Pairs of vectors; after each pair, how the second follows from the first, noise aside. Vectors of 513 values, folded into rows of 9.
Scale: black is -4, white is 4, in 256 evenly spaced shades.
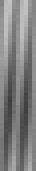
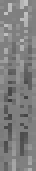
partly zeroed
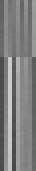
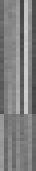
reversed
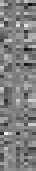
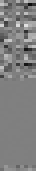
partly zeroed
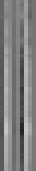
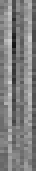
reversed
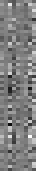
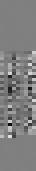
partly zeroed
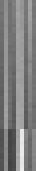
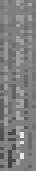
partly zeroed
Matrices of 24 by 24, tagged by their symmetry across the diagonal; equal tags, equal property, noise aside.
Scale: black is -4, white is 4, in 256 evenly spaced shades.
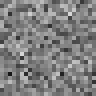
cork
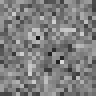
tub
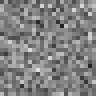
cork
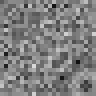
tub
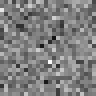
cork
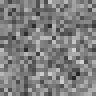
tub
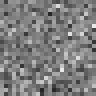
cork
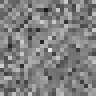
tub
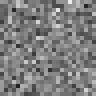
cork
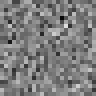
cork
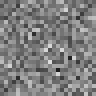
tub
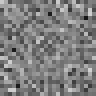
tub
